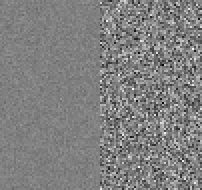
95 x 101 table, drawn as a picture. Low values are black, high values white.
Mirror symmetry: none. Stripes: none. Grain: fine. Seam: vertical, 50% of the way across, the left part calmer. Slope: none. Histogram: heavy tails on both sides.
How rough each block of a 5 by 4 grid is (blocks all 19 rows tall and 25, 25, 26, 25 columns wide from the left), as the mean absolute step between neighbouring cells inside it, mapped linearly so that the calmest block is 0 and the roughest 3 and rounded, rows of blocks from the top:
0033
0033
0033
0033
0033
